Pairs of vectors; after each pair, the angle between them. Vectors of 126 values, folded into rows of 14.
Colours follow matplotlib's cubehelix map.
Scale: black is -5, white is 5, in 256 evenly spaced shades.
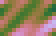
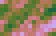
nearly parallel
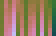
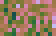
partly opposed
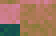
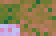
nearly opposite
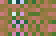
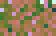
orthogonal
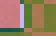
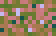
orthogonal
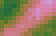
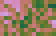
partly opposed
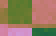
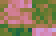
nearly opposite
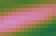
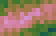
nearly parallel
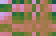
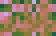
nearly parallel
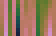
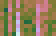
nearly opposite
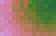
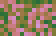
orthogonal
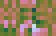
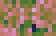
nearly opposite
